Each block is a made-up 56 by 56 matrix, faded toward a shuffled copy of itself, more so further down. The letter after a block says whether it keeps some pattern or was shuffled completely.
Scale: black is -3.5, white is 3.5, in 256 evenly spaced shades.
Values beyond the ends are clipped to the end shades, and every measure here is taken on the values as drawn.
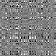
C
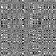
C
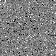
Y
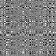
C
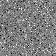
Y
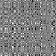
C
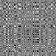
C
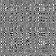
C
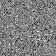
Y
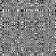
C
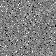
Y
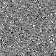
Y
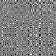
C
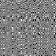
C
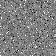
Y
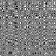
C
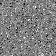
Y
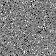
Y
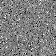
Y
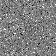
Y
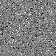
Y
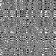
C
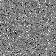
Y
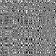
C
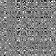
C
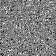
Y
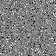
Y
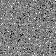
Y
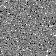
Y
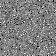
Y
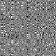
C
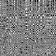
C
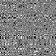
C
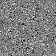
Y
